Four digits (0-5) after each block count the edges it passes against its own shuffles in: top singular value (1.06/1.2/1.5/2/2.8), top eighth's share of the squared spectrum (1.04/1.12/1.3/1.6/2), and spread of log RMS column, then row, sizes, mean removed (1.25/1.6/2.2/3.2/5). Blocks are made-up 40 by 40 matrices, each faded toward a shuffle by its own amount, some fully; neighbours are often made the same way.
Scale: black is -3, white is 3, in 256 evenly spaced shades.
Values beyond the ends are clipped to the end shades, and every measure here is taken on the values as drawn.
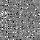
3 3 2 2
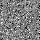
1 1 2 0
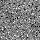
0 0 0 0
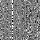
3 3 3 0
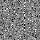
2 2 2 0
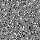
2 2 0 0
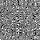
3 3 2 0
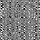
4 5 3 2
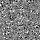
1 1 0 0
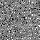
2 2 1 0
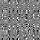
4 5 3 2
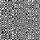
4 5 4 2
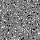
0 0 0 0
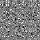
3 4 2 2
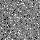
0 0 0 0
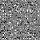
3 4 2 1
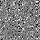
3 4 2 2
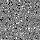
2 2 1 0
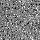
1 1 0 0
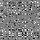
4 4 2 2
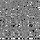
4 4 1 2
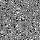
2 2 1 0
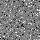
0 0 0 0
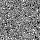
0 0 0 0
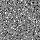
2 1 0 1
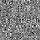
3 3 1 2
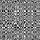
4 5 3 3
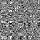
3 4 1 2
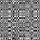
4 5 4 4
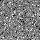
0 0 0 0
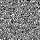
1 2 0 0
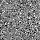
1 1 0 0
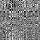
4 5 3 3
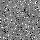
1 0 0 0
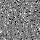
1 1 0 0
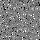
1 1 0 0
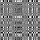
5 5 4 4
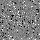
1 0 0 0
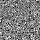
0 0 0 1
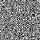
3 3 1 1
